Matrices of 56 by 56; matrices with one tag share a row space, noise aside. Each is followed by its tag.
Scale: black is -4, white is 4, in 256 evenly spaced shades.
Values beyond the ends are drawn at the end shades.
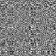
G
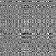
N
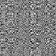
G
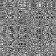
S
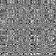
G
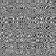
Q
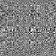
G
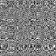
G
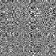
G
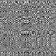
N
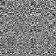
G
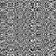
G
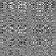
S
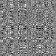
S
